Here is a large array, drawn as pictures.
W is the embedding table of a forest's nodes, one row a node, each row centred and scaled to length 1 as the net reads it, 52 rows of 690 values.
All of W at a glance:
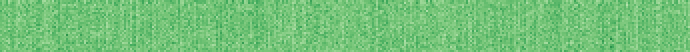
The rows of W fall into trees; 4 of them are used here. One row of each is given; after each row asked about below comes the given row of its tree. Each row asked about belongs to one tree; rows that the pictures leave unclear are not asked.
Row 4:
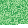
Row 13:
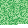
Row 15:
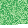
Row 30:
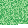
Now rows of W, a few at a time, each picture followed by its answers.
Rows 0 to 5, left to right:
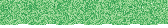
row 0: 15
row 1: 15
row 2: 15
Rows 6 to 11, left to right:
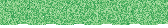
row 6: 4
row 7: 30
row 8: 30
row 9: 15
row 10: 13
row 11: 4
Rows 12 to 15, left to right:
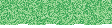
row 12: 15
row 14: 15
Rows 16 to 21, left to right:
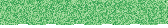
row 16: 30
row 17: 4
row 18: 4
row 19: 15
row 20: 15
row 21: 13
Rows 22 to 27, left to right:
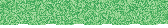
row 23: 4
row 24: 13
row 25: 15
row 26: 4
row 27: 4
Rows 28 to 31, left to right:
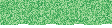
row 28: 15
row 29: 15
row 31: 4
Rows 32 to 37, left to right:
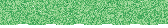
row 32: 4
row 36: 4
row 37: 30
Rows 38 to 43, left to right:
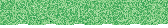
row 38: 15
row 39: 13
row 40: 30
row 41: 15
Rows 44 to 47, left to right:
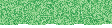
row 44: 30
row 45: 4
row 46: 30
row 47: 13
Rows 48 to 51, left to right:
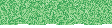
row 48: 13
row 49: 15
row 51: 30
